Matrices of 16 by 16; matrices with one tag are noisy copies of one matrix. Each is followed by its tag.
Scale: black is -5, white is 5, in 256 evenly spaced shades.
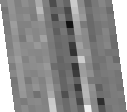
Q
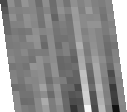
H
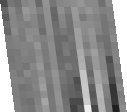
H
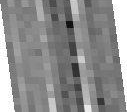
Q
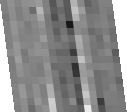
Q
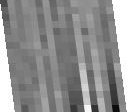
H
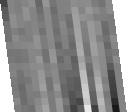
H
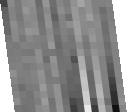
H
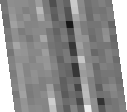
Q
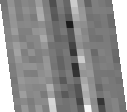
Q
